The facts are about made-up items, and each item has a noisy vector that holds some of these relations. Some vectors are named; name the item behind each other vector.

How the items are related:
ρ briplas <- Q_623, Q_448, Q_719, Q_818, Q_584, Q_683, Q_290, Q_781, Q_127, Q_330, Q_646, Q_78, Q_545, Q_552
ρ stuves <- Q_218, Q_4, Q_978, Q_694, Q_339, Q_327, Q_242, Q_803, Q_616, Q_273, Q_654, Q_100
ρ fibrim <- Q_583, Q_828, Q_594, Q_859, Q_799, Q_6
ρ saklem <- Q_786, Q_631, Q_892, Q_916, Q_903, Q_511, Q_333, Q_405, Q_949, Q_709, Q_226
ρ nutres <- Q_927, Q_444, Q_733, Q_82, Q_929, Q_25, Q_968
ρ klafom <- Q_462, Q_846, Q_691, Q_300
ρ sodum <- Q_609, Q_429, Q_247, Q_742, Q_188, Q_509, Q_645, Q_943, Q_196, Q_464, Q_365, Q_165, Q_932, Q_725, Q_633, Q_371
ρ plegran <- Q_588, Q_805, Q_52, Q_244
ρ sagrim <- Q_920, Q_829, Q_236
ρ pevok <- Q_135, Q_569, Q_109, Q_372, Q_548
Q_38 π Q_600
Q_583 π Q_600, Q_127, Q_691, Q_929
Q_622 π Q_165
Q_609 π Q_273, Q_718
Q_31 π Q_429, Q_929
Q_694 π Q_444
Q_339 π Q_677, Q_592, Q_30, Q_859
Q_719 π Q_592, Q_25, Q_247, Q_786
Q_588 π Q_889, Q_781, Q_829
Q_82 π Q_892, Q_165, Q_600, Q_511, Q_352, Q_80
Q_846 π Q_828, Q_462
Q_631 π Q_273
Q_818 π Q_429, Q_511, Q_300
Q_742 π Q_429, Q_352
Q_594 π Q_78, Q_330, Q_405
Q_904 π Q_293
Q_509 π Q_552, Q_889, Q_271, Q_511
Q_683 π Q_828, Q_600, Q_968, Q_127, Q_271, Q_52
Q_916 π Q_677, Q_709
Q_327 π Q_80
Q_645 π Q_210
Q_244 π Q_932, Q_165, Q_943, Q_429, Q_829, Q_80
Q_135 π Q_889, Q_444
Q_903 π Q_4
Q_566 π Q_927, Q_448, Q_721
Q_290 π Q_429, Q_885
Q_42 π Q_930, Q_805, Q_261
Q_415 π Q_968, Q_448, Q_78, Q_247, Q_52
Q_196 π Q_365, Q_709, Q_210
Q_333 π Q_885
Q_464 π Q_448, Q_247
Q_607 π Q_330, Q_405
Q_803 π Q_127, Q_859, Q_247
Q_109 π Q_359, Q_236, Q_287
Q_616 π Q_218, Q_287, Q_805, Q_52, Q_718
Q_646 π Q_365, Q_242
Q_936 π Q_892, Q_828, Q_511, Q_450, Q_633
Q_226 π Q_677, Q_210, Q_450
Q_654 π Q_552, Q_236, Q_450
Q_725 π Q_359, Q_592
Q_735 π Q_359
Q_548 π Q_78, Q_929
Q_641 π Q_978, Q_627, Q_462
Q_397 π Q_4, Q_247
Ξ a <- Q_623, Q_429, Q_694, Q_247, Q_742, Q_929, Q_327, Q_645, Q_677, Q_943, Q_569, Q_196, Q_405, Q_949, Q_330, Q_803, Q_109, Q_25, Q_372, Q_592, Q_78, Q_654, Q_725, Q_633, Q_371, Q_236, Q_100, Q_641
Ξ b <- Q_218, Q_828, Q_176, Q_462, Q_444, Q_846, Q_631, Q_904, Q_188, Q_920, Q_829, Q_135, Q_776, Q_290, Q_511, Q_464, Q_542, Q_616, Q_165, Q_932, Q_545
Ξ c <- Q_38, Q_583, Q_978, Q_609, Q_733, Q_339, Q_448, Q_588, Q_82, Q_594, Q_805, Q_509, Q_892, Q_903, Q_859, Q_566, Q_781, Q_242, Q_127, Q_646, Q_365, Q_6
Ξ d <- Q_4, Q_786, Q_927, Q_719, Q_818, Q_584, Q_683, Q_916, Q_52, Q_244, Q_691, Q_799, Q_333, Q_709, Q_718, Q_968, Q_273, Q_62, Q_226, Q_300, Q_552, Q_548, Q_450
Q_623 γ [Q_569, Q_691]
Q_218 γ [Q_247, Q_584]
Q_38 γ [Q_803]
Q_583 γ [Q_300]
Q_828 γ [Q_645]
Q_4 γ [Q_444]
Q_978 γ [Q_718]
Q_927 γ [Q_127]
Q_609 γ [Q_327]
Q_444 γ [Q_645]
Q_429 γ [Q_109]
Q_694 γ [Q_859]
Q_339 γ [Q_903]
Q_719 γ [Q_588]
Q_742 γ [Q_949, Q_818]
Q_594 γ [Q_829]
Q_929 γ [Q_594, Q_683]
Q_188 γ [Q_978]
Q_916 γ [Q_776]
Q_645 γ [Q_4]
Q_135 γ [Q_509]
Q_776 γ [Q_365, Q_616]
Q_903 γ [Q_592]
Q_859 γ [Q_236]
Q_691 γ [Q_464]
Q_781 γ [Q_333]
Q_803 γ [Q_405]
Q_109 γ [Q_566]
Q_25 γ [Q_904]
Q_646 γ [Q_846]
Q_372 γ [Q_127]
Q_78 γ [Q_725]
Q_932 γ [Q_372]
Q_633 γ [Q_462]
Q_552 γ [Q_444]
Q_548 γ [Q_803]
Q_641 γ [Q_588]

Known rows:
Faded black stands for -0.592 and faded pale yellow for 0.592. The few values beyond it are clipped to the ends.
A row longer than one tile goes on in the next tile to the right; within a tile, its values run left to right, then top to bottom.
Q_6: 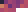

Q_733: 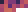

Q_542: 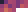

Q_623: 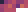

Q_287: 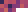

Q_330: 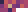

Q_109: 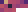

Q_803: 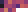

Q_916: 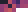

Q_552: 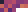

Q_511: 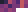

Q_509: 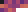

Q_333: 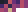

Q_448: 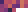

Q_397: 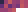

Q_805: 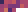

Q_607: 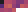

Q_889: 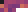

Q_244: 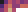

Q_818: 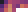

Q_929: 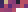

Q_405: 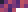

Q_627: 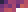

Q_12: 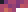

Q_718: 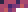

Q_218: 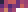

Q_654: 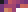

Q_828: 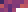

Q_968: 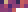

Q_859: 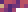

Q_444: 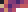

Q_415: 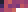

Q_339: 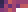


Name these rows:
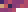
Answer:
Q_725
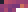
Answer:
Q_271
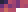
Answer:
Q_920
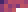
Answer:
Q_719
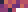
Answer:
Q_78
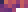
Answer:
Q_127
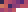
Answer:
Q_609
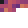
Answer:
Q_694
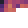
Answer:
Q_683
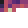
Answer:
Q_82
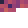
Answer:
Q_735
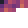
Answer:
Q_829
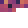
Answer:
Q_25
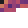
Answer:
Q_135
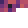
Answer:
Q_4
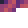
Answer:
Q_242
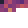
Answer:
Q_742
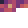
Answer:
Q_646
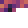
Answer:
Q_247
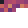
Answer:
Q_781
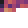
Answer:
Q_616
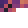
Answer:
Q_903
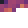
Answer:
Q_300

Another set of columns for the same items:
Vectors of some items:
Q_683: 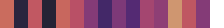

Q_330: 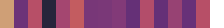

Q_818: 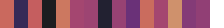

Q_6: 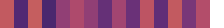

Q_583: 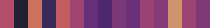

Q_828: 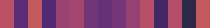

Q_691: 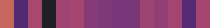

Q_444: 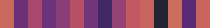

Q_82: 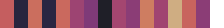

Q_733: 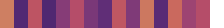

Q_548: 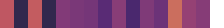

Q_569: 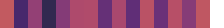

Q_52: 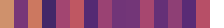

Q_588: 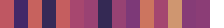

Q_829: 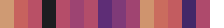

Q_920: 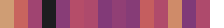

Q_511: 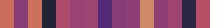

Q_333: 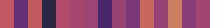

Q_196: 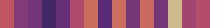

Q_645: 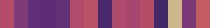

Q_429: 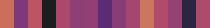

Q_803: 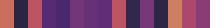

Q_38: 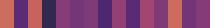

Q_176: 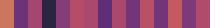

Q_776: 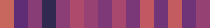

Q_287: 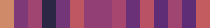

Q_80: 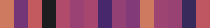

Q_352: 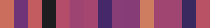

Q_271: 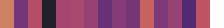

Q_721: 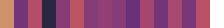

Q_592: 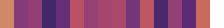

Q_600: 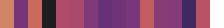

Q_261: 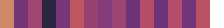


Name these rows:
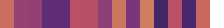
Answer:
Q_709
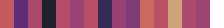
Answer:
Q_509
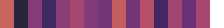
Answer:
Q_978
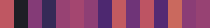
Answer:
Q_694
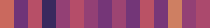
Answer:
Q_631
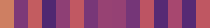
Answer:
Q_805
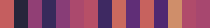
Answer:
Q_654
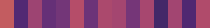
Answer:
Q_859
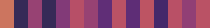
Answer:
Q_100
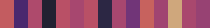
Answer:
Q_936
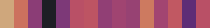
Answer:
Q_236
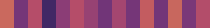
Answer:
Q_949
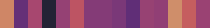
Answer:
Q_464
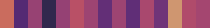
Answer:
Q_42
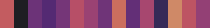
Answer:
Q_339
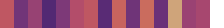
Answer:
Q_226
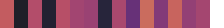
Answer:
Q_327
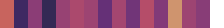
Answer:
Q_641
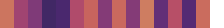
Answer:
Q_365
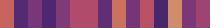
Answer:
Q_646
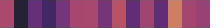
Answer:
Q_109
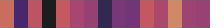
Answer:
Q_31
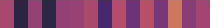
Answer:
Q_135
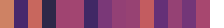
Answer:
Q_929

